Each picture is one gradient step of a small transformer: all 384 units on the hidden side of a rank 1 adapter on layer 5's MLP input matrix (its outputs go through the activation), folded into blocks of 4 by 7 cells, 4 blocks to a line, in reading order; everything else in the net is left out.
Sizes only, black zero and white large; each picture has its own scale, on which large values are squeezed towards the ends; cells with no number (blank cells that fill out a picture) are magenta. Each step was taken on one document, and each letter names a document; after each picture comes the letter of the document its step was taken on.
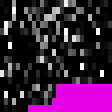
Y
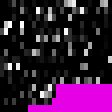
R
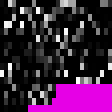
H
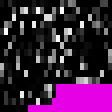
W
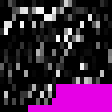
W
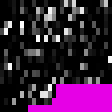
R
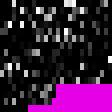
R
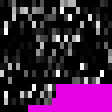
W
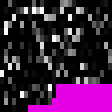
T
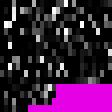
Y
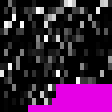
H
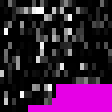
T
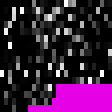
Y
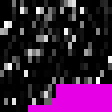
R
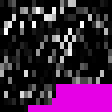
W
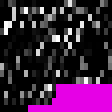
W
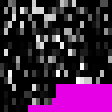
H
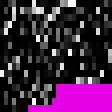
Y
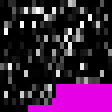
W
